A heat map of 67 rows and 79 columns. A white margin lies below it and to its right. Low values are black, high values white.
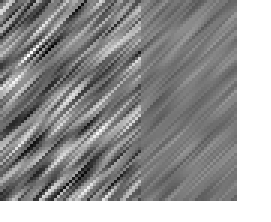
Odd rows or columns: none. Seam: vertical, 60% of the way across, the right part calmer. Grain: diagonal, up to the right.
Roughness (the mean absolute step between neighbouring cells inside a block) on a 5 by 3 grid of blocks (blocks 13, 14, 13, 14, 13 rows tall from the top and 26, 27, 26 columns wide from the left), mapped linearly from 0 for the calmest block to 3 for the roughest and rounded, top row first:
320
320
320
320
320
